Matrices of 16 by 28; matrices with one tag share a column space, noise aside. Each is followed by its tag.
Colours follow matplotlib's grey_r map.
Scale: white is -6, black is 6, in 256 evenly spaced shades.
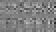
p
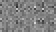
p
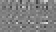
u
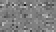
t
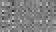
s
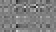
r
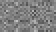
s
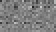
u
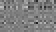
u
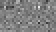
u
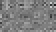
t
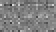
t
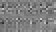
p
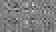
p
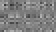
t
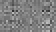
s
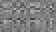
p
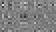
t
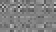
r
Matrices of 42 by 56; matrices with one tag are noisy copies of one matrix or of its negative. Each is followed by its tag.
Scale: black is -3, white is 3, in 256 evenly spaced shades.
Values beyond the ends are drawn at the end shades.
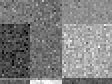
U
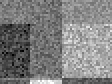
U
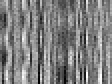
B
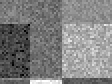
U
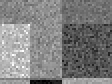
U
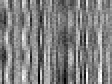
B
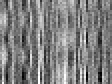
B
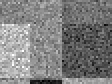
U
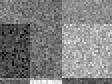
U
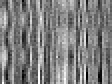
B
